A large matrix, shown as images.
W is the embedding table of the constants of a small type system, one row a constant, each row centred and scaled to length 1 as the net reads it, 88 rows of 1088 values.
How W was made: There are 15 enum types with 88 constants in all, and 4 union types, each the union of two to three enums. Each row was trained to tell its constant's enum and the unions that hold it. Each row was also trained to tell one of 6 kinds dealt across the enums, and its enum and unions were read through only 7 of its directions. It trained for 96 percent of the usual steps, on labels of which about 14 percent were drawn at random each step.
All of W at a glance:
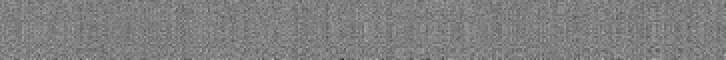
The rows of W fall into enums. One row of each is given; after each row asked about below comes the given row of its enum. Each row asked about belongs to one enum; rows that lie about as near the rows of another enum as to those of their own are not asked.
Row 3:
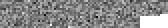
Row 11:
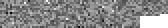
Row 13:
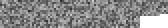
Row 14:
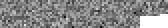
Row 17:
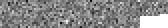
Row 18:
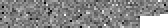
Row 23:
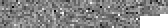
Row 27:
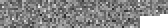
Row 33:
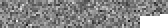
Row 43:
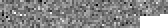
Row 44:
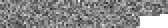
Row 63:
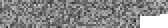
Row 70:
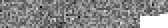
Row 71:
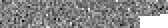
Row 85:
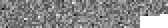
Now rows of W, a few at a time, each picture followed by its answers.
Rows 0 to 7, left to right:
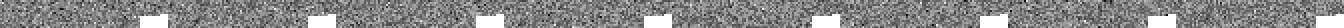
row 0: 71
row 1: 33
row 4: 18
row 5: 11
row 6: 43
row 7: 44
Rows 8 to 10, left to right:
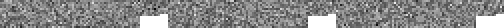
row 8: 13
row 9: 70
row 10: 85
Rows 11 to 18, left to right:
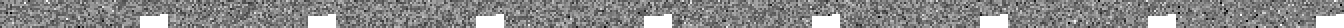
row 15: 17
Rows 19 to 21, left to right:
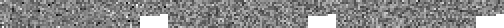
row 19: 33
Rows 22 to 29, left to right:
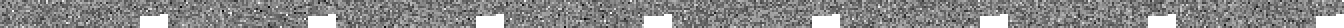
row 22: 17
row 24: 85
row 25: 43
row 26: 85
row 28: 13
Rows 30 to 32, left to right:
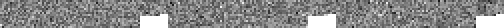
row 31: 44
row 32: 11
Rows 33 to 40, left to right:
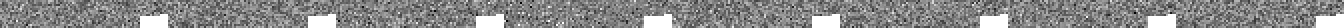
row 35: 43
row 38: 13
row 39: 14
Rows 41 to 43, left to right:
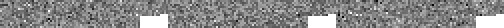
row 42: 11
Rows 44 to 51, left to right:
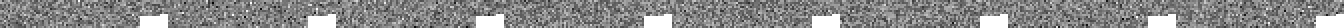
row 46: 14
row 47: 44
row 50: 43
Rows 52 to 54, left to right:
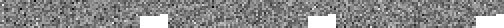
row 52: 63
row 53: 44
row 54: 43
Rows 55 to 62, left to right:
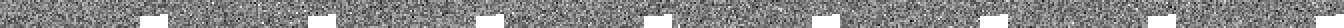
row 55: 14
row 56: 11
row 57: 44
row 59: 33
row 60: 17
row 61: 71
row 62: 71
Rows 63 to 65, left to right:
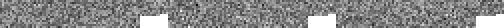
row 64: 70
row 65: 18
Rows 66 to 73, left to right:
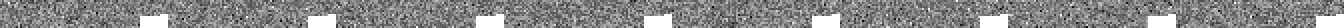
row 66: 33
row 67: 33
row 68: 13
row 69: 3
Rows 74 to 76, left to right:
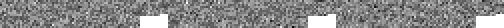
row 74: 14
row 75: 17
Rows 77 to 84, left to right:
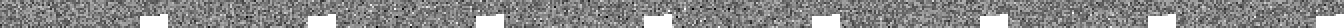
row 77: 11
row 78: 14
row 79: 17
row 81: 63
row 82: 85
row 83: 85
